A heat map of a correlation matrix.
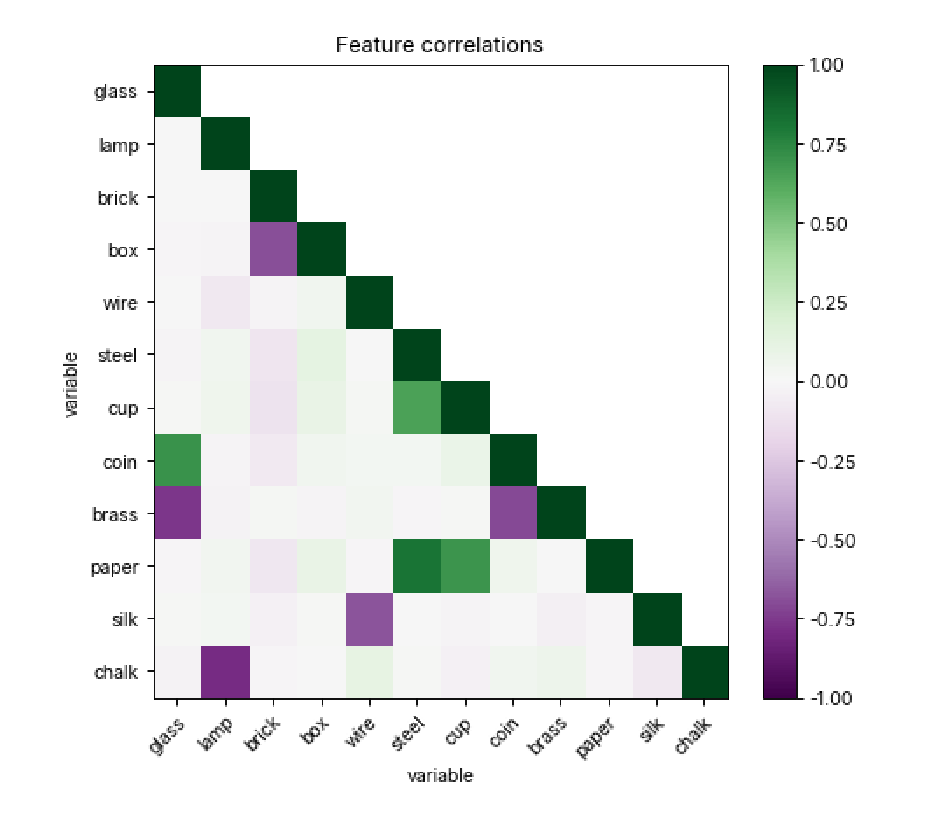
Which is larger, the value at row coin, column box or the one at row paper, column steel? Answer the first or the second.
the second
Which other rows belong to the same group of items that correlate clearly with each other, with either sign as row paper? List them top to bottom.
steel, cup
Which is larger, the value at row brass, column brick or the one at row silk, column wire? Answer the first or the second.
the first
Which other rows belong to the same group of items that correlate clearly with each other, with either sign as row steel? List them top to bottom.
cup, paper
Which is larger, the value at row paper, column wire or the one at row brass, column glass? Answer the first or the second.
the first
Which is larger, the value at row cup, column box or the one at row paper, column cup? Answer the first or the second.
the second
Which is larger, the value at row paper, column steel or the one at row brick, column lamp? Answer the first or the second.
the first
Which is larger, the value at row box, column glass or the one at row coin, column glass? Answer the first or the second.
the second
